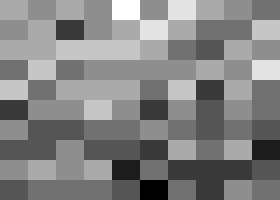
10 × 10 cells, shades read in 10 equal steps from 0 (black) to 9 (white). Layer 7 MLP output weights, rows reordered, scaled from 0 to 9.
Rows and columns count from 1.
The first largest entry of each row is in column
5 6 3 10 1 4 1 7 2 9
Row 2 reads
5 6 2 5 6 8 6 4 4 7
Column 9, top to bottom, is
5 4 6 5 6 5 4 6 2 5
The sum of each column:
46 49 47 52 49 41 51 35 48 43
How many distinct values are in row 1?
5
